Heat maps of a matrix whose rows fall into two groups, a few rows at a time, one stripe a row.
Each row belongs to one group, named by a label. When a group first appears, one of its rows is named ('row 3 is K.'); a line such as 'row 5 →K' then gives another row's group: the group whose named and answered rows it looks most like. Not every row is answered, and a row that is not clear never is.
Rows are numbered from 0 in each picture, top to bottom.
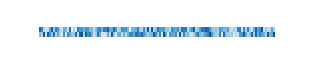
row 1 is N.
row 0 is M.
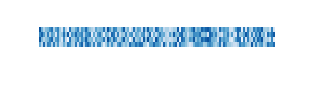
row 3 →N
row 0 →M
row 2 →M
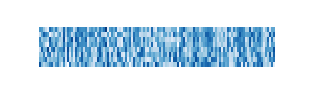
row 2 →M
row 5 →N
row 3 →M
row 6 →N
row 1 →N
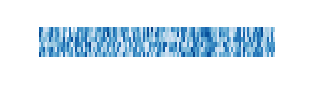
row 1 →M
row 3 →N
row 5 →M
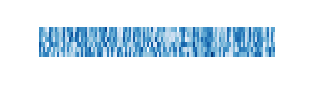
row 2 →M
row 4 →N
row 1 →M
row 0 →M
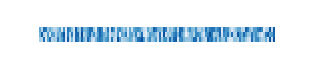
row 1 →N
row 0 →N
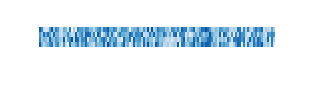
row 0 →M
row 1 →N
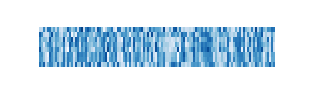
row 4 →M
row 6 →M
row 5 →M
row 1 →M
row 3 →M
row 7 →N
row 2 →M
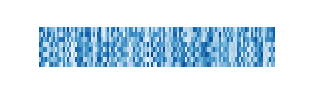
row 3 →M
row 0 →N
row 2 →N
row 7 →M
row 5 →M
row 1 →N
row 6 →N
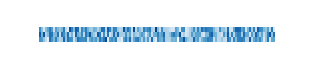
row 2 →M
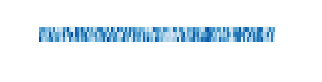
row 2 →M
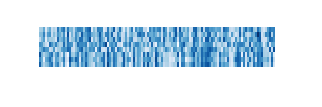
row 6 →M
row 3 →M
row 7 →M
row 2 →N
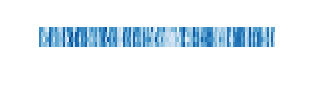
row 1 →M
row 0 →M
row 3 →M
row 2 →M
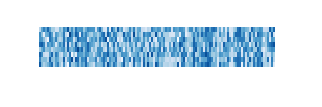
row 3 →N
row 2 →M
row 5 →M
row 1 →M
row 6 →M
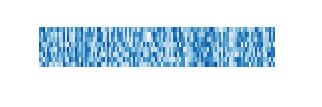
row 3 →M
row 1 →N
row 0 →N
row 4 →N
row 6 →M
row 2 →N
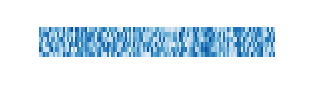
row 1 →N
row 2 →N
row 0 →M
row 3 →M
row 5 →N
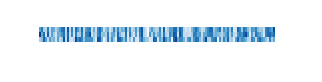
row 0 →N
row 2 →N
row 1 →N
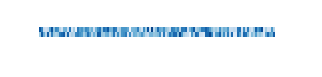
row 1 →N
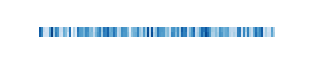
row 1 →M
